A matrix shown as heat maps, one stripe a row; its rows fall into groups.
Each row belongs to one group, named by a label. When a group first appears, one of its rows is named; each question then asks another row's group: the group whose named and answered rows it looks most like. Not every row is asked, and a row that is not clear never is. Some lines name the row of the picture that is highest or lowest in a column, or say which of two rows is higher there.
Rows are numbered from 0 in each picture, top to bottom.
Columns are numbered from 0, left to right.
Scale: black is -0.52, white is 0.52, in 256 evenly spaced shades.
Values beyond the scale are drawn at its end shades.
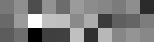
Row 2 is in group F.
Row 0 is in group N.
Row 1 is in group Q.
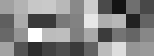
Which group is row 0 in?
Q
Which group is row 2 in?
Q
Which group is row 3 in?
F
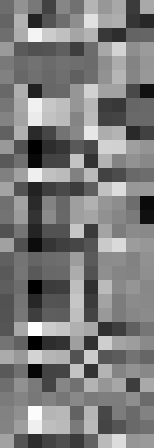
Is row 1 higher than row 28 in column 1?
Yes
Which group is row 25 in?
Q
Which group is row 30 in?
Q
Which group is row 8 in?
Q
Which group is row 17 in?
F
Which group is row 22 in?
F
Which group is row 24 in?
F
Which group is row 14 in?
N
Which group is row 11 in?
F
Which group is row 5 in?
F
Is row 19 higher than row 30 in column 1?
No
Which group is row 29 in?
Q
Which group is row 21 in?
F
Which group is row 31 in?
F
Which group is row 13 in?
F
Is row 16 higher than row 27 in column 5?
Yes
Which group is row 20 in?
F
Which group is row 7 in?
Q
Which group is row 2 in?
Q
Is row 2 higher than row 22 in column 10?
No
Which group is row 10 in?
F
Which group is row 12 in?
Q
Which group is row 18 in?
F
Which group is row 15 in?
N
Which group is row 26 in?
F
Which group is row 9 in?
N
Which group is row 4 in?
F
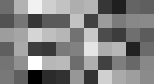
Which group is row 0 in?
Q
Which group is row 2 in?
Q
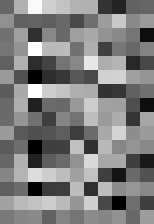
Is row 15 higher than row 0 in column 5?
No
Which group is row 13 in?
F
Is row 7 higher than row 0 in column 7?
Yes
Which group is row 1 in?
F
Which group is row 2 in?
N
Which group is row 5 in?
F
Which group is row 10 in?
F
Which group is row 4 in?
N
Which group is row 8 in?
N
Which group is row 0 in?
Q
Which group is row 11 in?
N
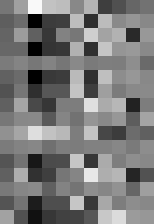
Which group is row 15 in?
F
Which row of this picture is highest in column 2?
0
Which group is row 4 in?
N
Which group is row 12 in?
N
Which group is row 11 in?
F
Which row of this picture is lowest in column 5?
15
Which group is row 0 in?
Q
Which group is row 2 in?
N
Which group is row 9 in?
Q
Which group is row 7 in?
N
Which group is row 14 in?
F
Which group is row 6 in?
F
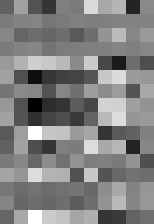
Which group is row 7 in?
F
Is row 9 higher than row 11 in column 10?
Yes
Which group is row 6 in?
N
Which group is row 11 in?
N
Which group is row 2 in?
F
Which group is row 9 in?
Q
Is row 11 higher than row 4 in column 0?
No
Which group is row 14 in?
F
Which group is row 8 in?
F
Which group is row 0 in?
N
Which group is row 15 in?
Q
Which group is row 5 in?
F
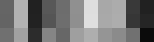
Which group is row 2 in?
N
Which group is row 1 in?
N
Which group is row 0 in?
N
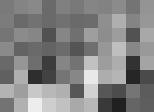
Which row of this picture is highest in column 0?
6
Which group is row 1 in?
F
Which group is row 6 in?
Q
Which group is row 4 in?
N
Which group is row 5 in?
N
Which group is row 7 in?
Q
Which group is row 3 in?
F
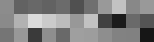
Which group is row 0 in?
F
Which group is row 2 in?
N
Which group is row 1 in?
Q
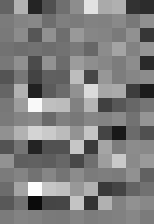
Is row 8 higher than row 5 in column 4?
Yes
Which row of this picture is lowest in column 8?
9
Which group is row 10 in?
F
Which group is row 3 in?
F
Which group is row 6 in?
N
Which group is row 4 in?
N
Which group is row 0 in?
N
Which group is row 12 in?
N
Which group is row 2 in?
N
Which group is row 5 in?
F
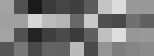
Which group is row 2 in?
F
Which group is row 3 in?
F
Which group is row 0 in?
F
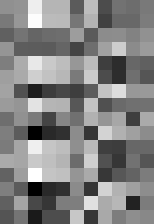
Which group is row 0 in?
Q
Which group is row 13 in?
F
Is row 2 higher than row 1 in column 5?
Yes
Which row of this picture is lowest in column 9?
14
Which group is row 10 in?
Q
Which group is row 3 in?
F
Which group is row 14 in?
N
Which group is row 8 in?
N
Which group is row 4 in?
Q
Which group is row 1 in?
Q
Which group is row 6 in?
F
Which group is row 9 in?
F
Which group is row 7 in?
Q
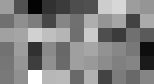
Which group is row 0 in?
F
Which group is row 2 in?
Q
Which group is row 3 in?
N
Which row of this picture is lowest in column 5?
0
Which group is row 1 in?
N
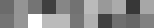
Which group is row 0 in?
N
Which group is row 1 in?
Q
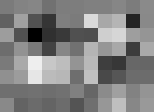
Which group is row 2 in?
F
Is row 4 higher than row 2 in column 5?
Yes
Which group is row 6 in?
F
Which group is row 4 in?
Q
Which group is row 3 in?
N
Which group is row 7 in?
F
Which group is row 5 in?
Q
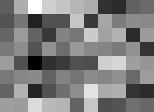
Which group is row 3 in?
N
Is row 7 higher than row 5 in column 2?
Yes
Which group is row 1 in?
F
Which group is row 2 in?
N
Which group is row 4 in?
F
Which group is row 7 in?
Q
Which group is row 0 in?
Q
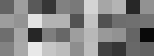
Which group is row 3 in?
Q
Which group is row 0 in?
N
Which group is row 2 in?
N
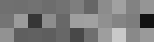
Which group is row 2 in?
F
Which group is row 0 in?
F
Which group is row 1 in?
N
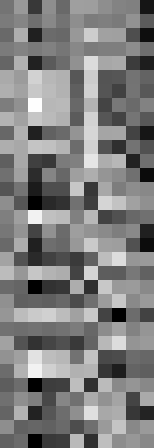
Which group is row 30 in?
F
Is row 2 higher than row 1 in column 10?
No
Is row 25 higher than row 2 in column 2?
Yes
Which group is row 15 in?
Q
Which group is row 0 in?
N
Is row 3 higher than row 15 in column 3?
No
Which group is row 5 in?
Q
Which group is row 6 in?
Q
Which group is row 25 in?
Q
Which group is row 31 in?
F
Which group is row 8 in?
Q
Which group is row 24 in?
F
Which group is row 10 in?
Q
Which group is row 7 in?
Q
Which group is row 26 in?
Q
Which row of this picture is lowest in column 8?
22
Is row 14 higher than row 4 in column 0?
Yes
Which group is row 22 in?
Q
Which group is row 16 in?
N
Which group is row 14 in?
F
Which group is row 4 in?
N
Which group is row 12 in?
N
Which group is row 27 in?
F
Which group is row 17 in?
N
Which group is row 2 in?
N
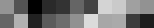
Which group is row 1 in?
N
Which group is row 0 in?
F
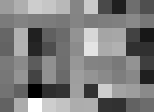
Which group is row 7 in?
Q
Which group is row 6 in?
F
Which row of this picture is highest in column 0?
0
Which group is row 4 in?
N
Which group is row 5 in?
N
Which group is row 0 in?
Q
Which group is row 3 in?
N
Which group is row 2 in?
N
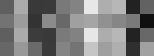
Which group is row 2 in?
N
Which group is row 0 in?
N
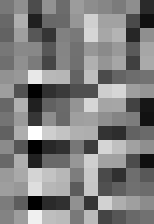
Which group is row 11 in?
N
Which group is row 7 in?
N
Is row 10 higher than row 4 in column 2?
No
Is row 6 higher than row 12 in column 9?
Yes
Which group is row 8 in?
N
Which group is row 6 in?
F
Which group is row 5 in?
Q
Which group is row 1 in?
N
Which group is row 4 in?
N
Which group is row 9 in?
Q
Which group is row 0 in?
N
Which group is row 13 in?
Q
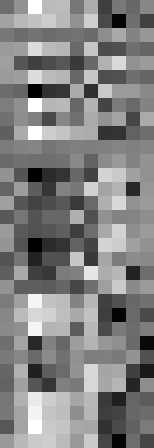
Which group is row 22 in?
Q
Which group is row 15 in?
F
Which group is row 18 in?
F
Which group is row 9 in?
Q
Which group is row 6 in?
F
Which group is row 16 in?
F
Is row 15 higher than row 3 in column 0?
No
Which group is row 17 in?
F
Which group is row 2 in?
F
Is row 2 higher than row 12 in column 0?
No
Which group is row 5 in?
Q
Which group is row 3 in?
Q
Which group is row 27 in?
N
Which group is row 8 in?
N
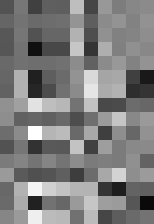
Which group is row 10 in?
F
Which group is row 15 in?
Q
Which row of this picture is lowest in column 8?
13
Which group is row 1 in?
F
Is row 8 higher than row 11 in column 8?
Yes
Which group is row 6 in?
N
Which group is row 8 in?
F
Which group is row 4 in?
F
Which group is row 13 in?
Q
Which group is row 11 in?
N
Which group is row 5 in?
N
